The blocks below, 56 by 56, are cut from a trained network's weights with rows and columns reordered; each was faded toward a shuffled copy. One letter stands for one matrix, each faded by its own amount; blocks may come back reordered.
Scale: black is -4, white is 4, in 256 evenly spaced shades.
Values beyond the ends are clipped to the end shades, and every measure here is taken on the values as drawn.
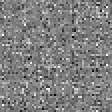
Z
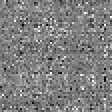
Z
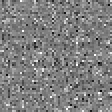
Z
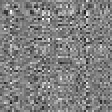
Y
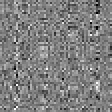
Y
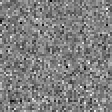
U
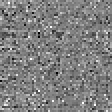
Z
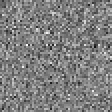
U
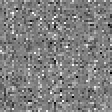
Z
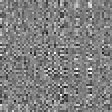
Y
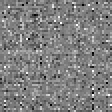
Z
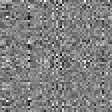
Y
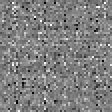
Z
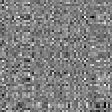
Y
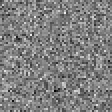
U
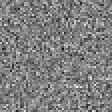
U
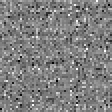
Z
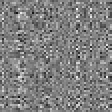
Y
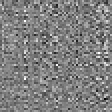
Y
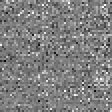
Z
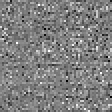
Z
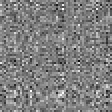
Y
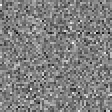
U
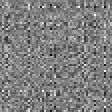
Y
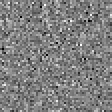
U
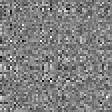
Y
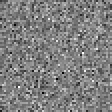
U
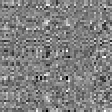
Y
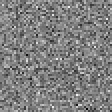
U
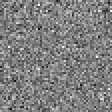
U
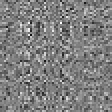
Y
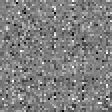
Z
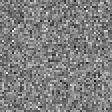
U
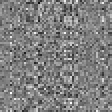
Y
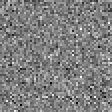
U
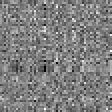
Y
